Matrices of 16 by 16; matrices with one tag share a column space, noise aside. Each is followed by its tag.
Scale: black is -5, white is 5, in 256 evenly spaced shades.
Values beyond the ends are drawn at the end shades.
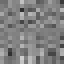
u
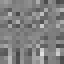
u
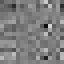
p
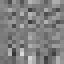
u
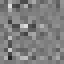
p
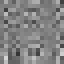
u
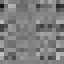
p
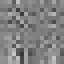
u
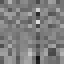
u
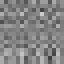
u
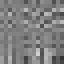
u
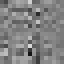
u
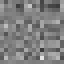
p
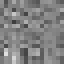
u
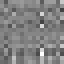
u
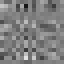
p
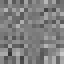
u
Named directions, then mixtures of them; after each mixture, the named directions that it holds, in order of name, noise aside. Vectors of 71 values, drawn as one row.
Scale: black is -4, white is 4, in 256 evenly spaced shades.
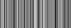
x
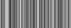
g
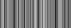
x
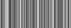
g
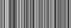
g, x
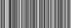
g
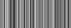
g, x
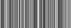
g, x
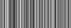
g, x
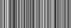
g, x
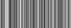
g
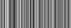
g, x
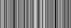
x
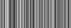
g, x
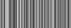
g, x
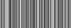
g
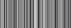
x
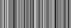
g, x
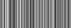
g, x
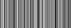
x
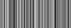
g, x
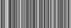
g
